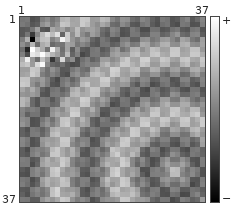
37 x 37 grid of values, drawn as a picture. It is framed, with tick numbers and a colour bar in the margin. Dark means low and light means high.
The halves do not mirror each other. Concentric rings centre on the bottom right. The top left is the roughest part. In the top left lies a patch that is rougher than the rest. The ninth with the lowest average is the bottom right. No overall slope runs across the table.
